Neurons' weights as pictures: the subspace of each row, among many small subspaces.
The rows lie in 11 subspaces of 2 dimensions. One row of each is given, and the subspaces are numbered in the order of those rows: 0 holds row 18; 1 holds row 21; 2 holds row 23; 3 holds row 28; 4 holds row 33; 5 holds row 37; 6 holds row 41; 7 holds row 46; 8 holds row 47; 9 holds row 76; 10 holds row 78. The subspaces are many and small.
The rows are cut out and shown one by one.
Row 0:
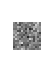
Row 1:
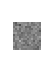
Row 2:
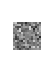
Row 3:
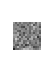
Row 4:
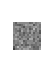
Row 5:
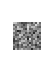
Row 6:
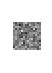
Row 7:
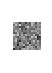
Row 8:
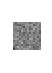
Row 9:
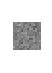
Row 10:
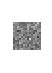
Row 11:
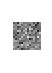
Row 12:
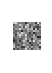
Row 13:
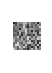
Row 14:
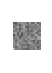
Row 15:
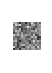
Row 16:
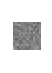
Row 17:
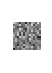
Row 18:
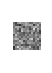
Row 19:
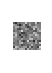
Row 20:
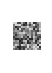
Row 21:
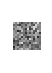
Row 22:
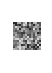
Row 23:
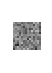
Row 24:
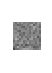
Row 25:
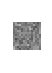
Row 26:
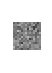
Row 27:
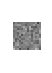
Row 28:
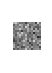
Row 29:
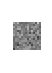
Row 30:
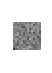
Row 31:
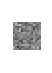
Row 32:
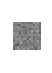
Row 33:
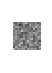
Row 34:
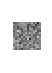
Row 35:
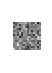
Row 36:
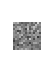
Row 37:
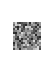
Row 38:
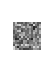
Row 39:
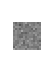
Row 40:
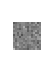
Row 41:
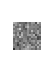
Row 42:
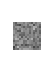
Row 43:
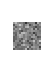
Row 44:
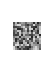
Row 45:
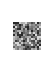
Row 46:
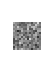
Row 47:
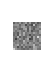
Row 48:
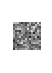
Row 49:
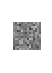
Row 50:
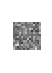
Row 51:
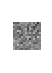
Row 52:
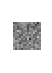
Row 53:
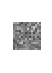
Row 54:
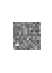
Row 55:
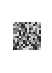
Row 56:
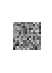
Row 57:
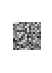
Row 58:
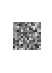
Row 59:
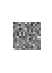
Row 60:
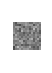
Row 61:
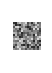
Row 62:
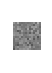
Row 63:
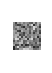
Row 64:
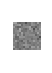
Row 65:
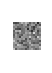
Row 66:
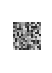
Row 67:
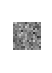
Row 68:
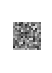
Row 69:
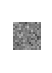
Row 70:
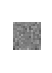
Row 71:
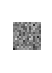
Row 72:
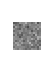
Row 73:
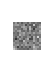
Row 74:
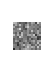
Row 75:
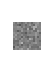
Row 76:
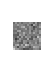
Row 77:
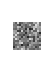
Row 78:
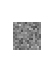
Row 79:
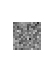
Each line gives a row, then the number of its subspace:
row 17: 8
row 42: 9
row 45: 10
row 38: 9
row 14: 5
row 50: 2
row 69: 10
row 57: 3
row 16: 6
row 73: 8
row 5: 7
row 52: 7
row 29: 10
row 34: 7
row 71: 8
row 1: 5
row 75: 1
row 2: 8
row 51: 1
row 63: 9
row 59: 8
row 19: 7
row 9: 1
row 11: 3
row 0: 3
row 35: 6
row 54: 2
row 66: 5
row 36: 1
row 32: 2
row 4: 0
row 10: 7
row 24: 9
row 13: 2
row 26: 1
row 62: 10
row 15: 9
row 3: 9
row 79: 7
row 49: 10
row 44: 6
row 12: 3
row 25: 6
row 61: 6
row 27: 5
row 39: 4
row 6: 4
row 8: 0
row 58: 7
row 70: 5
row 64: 8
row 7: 9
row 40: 5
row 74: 6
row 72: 10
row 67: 3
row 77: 3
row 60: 0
